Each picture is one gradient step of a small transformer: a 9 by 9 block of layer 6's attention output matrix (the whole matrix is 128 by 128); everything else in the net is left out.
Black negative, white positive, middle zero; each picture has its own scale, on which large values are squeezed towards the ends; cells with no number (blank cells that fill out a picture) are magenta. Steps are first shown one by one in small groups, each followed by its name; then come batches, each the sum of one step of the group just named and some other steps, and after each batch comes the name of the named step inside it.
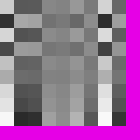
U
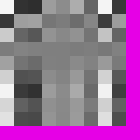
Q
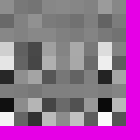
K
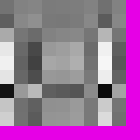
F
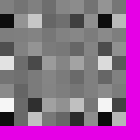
Q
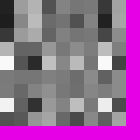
K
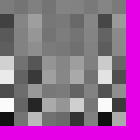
Q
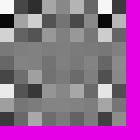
Q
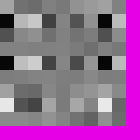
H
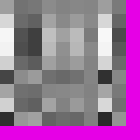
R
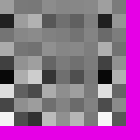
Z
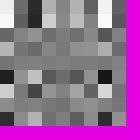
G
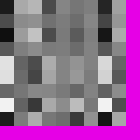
H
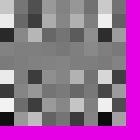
G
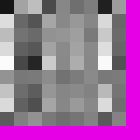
R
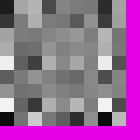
R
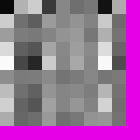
R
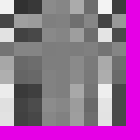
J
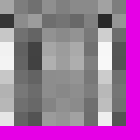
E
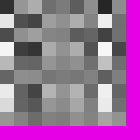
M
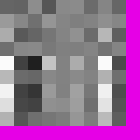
J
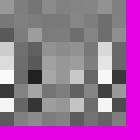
E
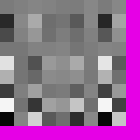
E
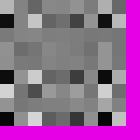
M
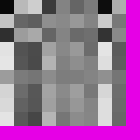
M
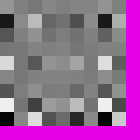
E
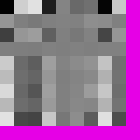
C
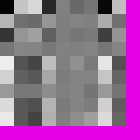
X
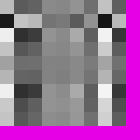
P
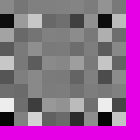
P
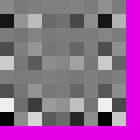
P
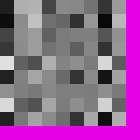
X
